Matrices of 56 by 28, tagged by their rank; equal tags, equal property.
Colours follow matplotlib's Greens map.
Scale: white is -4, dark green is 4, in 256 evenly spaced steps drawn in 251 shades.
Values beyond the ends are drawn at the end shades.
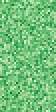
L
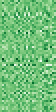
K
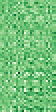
K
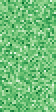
L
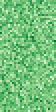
L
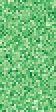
L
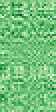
K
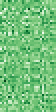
K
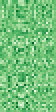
K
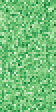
L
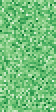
L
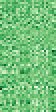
K
